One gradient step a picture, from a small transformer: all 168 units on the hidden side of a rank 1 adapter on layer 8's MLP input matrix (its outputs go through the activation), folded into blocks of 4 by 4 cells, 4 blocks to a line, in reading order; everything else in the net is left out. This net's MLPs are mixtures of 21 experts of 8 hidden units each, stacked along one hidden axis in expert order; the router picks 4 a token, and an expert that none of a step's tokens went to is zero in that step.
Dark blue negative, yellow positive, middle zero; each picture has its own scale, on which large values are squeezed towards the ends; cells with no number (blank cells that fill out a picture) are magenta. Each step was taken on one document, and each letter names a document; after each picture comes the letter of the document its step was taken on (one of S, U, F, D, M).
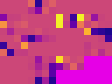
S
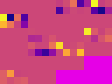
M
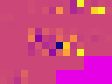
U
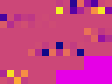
M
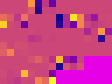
S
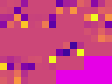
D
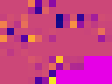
S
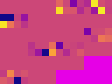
M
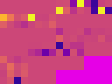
M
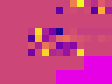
U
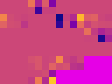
S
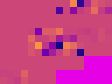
U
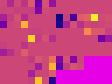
S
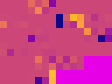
S
